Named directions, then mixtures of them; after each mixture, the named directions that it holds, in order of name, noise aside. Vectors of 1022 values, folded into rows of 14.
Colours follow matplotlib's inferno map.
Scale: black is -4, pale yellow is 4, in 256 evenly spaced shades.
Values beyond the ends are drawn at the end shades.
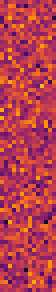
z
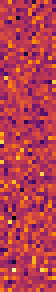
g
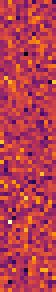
g, z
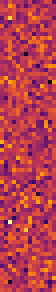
g, z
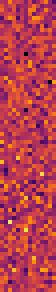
g, z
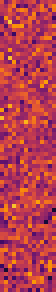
g, z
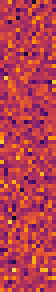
g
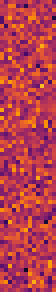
z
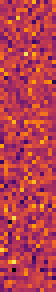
g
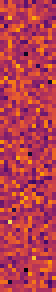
g, z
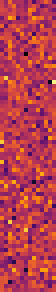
g, z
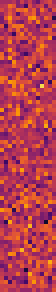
z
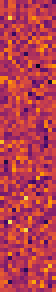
g, z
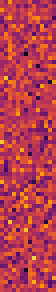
g, z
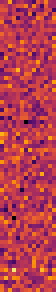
g, z
